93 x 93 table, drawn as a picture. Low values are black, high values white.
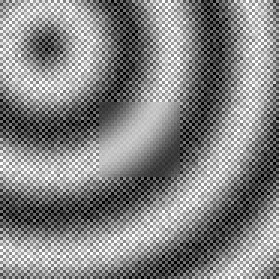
The centre is the smoothest part. On average the colour sits 50% of the way up the scale. In the centre lies a patch that is calmer than the rest. Concentric rings centre on the top left.
